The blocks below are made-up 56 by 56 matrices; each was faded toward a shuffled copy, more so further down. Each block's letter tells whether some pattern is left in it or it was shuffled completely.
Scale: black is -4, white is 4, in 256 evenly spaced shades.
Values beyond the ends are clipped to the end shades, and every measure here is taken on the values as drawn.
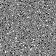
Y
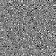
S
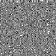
S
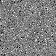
Y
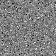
Y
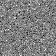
Y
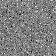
Y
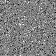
Y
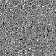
S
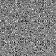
S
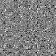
S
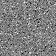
Y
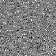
S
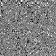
S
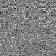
S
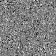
Y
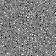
S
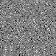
S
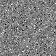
Y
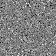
Y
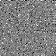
S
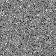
Y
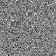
S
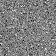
Y
